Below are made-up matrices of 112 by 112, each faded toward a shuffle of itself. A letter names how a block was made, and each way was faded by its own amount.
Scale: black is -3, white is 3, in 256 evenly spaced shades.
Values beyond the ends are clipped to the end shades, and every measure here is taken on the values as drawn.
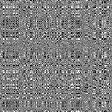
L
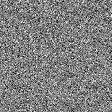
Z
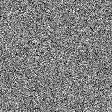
Z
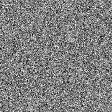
Z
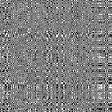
L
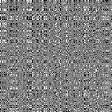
L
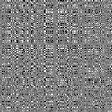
L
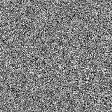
Z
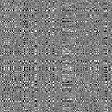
L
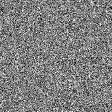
Z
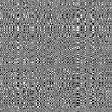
L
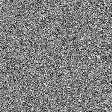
Z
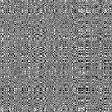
L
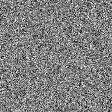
Z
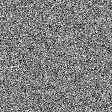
Z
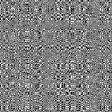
L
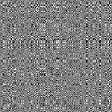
L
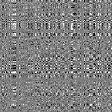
L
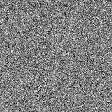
Z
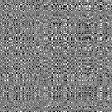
L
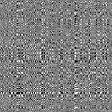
L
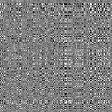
L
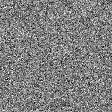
Z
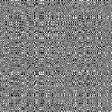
L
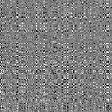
L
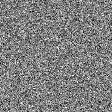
Z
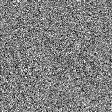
Z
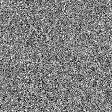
Z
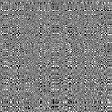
L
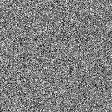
Z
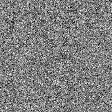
Z
